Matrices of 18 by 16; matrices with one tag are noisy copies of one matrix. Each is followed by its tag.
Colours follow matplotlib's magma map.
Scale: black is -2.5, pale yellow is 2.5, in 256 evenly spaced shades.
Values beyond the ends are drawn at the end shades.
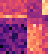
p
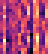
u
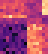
p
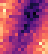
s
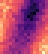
s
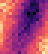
s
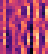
u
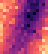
s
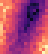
s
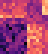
p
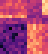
p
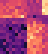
p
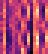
u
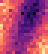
s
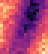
s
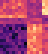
p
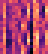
u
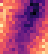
s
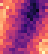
s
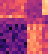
p
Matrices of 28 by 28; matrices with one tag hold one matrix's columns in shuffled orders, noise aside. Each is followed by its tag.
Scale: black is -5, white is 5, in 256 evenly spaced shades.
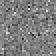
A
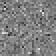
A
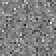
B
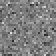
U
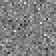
B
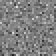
U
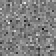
B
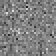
A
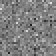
B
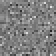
U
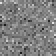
B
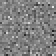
U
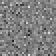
U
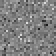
B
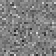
U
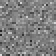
U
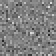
U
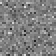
U
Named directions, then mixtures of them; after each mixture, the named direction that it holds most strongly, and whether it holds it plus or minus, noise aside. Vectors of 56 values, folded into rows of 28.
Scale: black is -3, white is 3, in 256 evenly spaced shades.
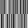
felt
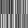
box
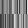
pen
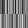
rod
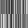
box, plus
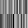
pen, plus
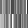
pen, minus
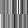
pen, minus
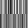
rod, minus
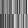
pen, plus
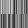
box, minus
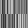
box, minus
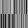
box, minus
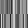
felt, minus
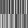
box, plus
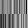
pen, plus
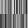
rod, minus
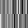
pen, minus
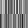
rod, minus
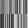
pen, plus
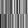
pen, plus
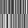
box, plus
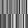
pen, plus
